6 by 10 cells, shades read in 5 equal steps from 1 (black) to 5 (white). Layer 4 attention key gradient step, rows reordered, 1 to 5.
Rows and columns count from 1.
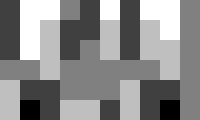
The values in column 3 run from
2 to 5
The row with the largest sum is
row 1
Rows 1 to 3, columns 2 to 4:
5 5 3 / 5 4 2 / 5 4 2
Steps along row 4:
same up down same same same same up down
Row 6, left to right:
4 1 2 4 4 2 4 2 1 3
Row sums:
37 33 33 32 28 27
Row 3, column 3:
4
